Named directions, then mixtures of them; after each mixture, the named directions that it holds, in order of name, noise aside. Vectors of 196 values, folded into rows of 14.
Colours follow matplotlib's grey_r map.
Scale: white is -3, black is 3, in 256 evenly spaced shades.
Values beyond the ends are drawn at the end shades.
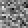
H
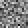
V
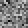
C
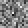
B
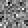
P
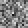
B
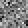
P, V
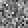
B, V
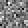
P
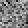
C, V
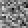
H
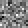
H, P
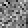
C, V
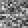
H, P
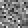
H, V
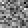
B, H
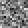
B, H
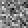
H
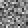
V
